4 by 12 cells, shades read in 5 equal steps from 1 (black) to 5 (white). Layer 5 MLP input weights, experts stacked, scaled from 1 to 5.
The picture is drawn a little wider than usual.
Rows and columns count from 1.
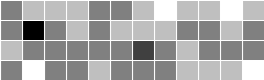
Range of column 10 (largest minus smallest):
1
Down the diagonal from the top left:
3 1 3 3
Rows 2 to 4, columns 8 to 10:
4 3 3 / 3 4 3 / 3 4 4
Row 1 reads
3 4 4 4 3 3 4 5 4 4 5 4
